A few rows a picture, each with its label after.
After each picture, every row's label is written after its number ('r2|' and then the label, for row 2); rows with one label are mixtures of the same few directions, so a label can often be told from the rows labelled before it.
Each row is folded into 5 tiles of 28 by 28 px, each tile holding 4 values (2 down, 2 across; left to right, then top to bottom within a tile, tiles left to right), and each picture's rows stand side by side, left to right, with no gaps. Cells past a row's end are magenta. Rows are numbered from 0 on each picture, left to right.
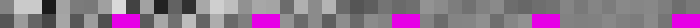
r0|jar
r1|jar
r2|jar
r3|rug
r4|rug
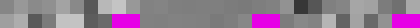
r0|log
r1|rug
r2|jar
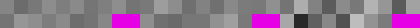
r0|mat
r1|mat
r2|mat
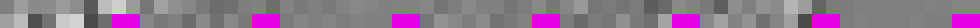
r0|log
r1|jar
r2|jar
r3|mat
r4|rug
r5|rug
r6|rug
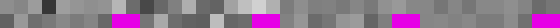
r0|jar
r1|rug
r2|log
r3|rug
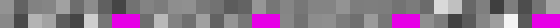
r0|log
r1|mat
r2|log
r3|mat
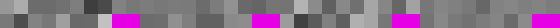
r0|rug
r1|log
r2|mat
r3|log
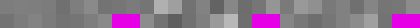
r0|log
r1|mat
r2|mat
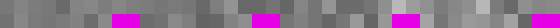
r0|log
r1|log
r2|rug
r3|log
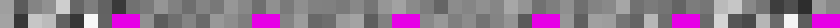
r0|log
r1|mat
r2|log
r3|rug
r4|log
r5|mat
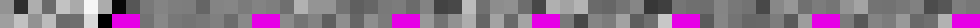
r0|rug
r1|log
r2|jar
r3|jar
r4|rug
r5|log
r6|rug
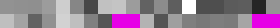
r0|log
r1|jar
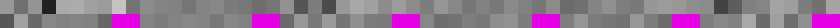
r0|jar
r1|rug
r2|jar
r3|mat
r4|rug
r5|jar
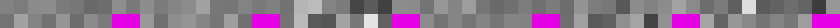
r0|mat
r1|log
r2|mat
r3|jar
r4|log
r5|jar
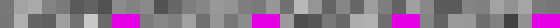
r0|mat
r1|jar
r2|mat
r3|mat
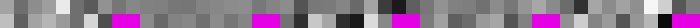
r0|log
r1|mat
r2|log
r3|log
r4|rug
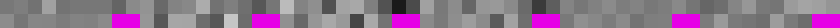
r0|jar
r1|log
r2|rug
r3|rug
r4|mat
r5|rug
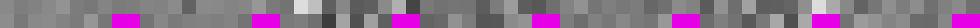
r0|log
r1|jar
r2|jar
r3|log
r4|rug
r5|rug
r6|mat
